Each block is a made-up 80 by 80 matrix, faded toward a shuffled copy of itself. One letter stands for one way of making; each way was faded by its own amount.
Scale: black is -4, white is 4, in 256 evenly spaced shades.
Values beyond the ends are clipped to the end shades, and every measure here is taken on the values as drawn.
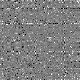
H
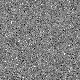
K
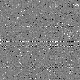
H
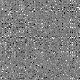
H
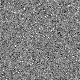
K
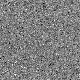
K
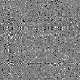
H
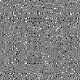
H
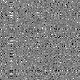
H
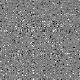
H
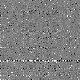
H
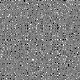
H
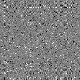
H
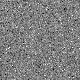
K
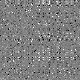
H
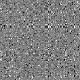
H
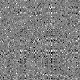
H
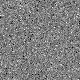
K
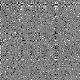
H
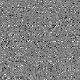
H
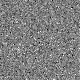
K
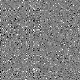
H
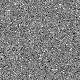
K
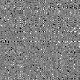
H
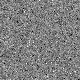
K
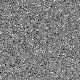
K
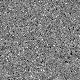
K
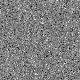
K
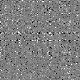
H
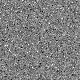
K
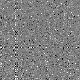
H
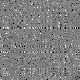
H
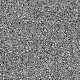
K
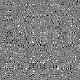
H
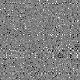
H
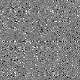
H
